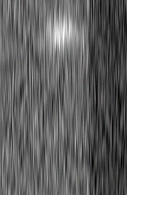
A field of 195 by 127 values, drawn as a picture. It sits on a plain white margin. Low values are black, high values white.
Bumps: one, in the top middle. Seam: vertical, 70% of the way across, the left part higher. Ninth with the highest average: top middle.
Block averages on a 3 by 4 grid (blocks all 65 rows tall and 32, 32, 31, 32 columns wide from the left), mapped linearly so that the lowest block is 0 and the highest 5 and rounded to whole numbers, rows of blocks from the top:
3 5 4 0
3 3 3 0
3 3 2 0
